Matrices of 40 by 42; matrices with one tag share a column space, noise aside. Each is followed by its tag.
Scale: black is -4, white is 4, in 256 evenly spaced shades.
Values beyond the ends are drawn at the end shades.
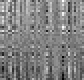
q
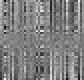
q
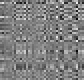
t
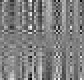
q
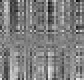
q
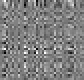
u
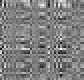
u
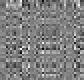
u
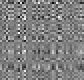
t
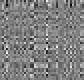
u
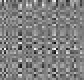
u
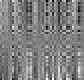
q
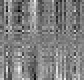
q
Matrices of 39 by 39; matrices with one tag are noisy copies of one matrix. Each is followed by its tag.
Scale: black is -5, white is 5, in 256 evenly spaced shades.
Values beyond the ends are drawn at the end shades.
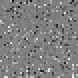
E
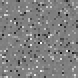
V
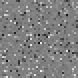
V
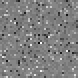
V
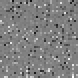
E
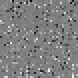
E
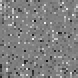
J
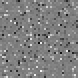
V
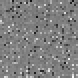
E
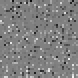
E
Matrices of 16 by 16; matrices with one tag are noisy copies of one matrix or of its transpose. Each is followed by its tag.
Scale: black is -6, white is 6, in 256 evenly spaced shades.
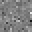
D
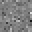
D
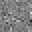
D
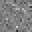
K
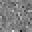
D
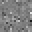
D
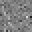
K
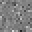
D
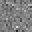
K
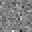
D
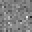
K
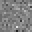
K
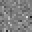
K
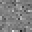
D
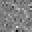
K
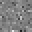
D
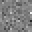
D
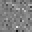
K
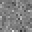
D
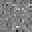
K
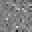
K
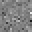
D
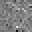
K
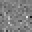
K
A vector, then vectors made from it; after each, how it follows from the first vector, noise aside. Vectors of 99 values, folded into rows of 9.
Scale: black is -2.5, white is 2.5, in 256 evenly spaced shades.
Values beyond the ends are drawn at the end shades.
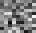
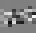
partly zeroed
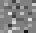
partly zeroed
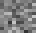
shrunk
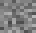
shrunk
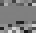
partly zeroed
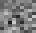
shrunk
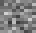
shrunk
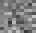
shrunk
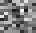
reversed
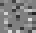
partly zeroed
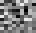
reversed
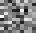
reversed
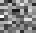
reversed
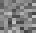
shrunk
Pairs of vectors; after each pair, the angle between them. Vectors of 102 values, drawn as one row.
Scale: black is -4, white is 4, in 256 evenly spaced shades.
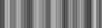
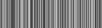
orthogonal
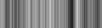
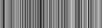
partly opposed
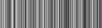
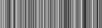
nearly parallel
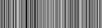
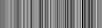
orthogonal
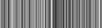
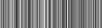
partly aligned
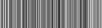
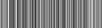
partly aligned
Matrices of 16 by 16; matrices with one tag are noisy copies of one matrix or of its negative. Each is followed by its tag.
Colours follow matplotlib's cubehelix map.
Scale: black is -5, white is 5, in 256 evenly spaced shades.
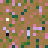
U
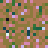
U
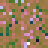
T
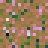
U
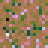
U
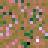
T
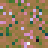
T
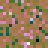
T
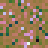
T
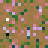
U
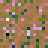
U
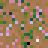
T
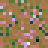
T
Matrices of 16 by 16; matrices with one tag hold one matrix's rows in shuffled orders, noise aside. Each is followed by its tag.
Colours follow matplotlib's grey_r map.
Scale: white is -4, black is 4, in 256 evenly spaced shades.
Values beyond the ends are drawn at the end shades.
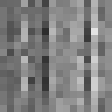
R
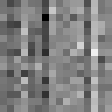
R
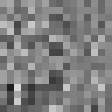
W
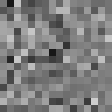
W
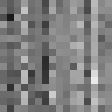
R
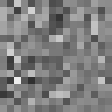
W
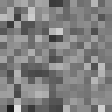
W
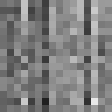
R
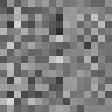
W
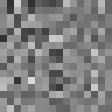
W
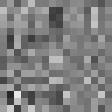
W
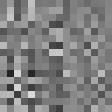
W
